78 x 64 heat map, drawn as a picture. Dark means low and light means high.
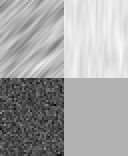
The table splits into 2 rows of 2 panels. Panel 1,1: high, slanting up to the right. Panel 1,2: very high, streaked downward, faint in contrast. Panel 2,1: low, fine-grained. Panel 2,2: high, flat.
